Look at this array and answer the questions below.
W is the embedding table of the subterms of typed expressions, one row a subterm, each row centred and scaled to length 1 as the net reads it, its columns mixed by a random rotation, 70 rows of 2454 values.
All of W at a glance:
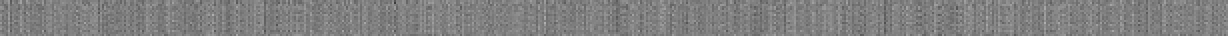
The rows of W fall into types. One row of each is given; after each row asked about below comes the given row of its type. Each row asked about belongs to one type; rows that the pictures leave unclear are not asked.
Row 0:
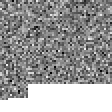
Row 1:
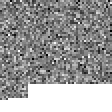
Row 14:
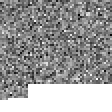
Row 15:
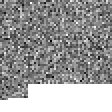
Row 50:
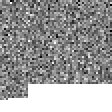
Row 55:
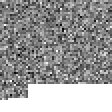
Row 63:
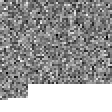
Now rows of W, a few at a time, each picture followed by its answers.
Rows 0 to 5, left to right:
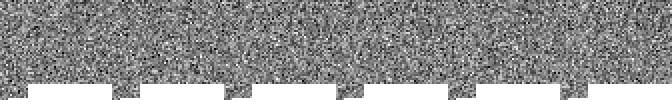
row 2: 63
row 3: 63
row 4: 1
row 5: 63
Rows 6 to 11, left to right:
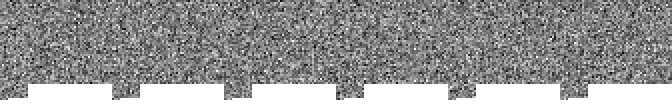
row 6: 1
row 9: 15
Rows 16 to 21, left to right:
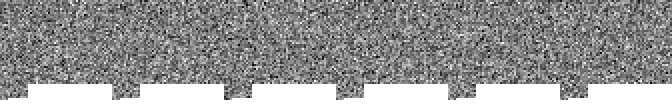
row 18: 15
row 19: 63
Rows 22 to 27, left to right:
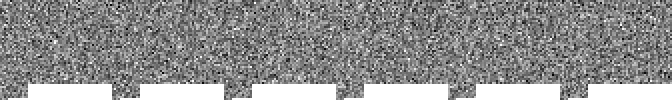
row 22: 50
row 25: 63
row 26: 63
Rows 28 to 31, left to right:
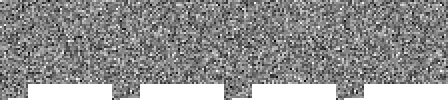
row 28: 55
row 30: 15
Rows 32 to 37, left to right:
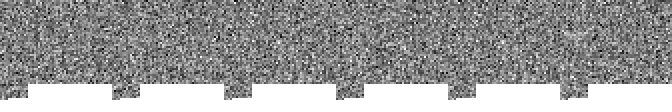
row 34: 50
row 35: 1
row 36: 50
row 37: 14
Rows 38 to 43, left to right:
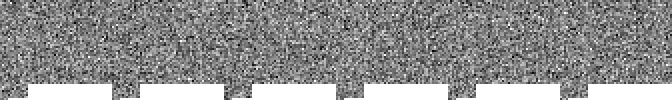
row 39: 55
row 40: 15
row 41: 0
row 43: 1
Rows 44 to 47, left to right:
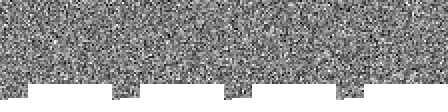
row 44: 50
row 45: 50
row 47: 14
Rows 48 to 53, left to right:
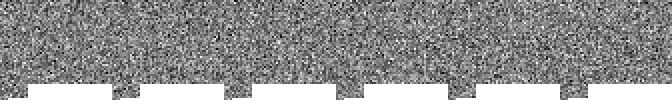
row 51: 1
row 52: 15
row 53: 0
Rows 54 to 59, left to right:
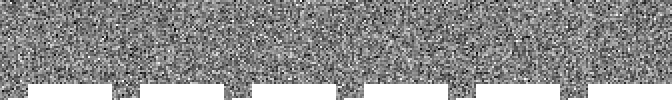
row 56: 50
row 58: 55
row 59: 0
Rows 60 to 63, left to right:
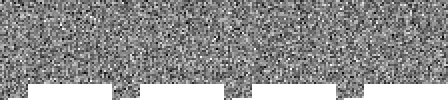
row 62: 1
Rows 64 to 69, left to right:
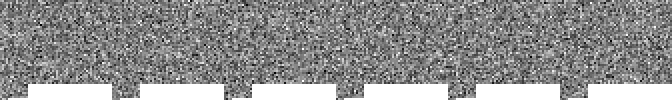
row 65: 50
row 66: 15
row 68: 55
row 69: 15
